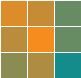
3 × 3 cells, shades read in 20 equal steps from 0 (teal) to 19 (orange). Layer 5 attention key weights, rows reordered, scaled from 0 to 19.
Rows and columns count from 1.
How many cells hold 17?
1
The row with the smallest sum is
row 3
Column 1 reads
17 14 10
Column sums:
41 47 14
